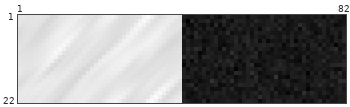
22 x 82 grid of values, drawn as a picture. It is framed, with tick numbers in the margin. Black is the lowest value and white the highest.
The table splits into one row of 2 panels. Panel 1,1: very high, slanting up to the right, faint in contrast. Panel 1,2: very low, fine-grained, faint in contrast.
